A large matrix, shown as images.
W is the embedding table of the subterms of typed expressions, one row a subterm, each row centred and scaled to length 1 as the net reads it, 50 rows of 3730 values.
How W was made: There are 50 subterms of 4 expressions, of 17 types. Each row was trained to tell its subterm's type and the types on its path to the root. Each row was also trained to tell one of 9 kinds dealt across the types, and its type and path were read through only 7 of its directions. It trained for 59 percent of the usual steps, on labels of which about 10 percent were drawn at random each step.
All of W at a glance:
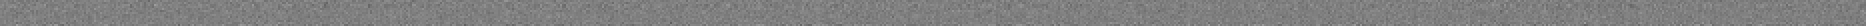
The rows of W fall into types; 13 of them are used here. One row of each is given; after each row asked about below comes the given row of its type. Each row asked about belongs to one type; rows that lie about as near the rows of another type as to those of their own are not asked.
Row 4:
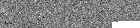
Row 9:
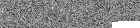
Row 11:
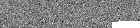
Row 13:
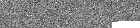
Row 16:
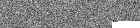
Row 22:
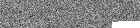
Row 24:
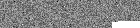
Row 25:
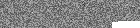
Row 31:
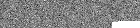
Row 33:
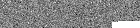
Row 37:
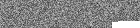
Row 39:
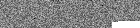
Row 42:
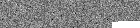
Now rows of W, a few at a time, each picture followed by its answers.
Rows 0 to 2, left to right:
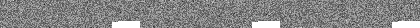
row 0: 31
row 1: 25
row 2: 24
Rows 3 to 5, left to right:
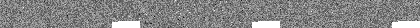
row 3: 22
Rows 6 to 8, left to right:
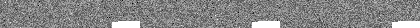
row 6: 33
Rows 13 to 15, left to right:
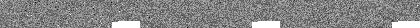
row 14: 16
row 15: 37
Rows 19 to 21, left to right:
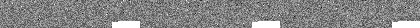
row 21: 13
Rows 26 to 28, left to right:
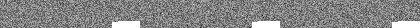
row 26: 31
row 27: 9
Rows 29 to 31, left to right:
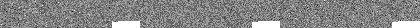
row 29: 33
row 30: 4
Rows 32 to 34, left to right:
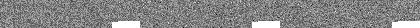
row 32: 4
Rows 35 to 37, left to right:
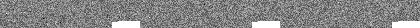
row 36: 16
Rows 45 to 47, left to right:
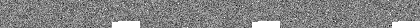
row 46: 13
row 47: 31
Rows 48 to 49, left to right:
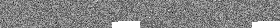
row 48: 37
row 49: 16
